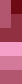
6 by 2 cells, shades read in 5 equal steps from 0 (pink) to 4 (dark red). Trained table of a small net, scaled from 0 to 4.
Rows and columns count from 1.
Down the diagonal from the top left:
2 3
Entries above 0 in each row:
2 2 2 0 2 2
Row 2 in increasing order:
2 3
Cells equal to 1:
2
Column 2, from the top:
4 3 3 0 1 2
